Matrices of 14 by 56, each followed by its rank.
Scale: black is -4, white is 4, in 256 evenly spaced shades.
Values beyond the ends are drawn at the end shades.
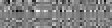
three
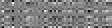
two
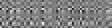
two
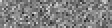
full rank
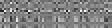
two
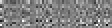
three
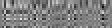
two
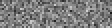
full rank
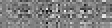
three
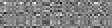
three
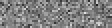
full rank
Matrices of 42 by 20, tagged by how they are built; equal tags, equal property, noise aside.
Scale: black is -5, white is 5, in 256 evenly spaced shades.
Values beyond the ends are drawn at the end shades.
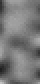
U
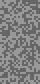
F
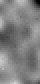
U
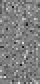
F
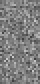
F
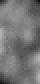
U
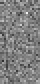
F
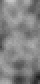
U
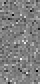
F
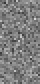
F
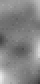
U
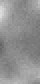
U
